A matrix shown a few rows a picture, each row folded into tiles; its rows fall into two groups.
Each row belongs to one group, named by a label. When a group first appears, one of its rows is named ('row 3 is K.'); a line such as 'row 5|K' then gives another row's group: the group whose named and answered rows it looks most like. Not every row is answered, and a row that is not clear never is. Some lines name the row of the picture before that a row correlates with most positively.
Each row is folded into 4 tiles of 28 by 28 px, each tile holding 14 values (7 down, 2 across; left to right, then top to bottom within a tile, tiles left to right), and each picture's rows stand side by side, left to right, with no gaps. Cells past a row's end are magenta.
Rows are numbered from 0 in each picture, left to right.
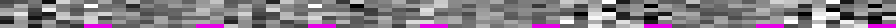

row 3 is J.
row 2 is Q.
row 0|Q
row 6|J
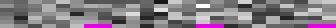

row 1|Q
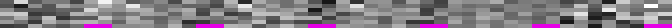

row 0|J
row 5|Q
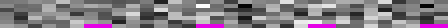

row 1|Q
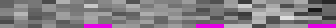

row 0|Q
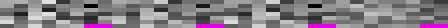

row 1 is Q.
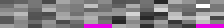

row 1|Q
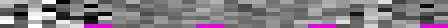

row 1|J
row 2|J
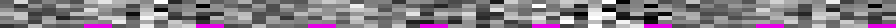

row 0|J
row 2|J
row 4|Q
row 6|J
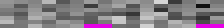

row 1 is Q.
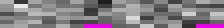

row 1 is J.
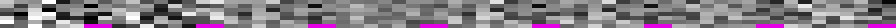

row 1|J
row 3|J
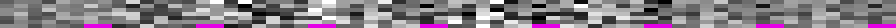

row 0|Q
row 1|J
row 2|J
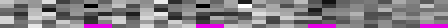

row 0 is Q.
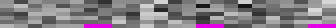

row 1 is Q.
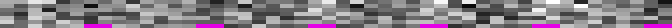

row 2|J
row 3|J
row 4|J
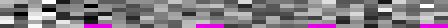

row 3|Q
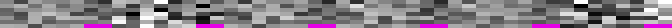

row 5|J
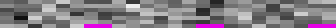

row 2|J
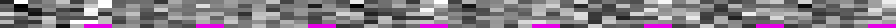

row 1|Q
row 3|J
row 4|J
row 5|J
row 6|J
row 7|J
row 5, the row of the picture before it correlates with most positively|2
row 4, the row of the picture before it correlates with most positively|0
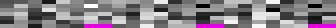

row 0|Q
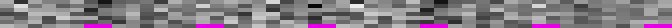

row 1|Q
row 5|J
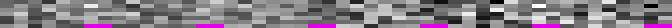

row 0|Q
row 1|J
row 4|Q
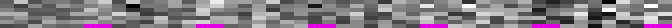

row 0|J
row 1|J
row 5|Q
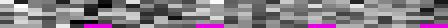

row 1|J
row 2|Q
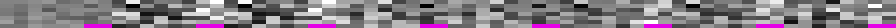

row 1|J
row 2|J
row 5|J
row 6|J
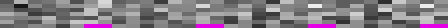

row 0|J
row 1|Q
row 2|Q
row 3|Q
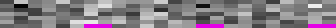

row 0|J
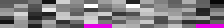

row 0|Q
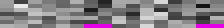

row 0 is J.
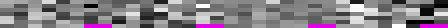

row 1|Q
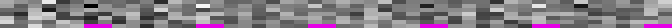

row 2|Q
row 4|Q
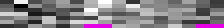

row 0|J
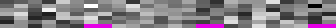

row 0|Q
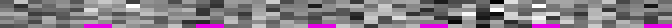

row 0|J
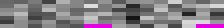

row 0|Q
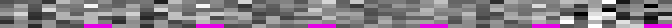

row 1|Q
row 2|J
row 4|Q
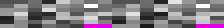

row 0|Q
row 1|Q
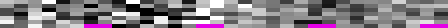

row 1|J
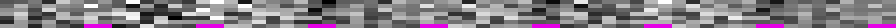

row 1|J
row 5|J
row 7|Q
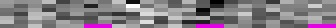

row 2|Q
